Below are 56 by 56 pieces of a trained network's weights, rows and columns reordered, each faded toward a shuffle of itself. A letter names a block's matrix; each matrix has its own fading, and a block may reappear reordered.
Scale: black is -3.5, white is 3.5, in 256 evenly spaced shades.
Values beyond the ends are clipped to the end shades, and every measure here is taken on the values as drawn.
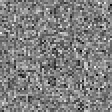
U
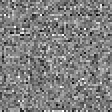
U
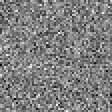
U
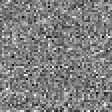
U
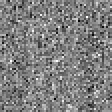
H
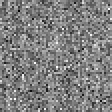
H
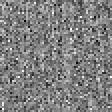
H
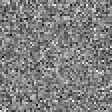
U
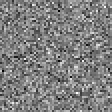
U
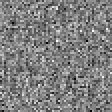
U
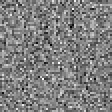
U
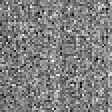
H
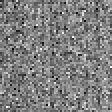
H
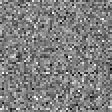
U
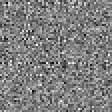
U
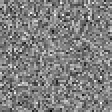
U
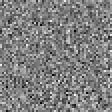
U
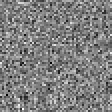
U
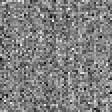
H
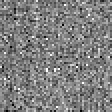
H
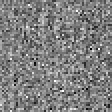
H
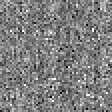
H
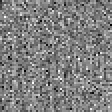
H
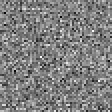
U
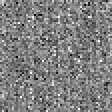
H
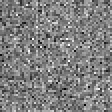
H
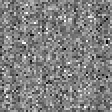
H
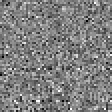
U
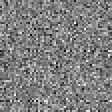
U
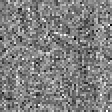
H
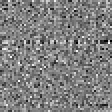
U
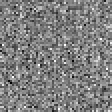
H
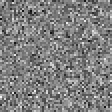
U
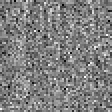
H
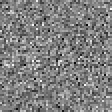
U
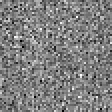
H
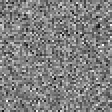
U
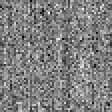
H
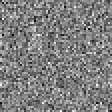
U
